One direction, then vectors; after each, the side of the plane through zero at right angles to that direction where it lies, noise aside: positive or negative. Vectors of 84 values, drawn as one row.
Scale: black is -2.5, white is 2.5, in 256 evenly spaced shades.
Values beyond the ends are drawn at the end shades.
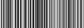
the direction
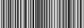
positive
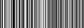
negative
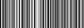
negative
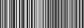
negative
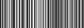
negative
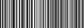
negative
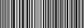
negative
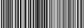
positive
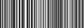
negative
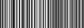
negative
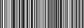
negative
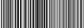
positive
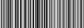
positive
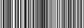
positive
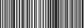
negative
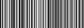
negative
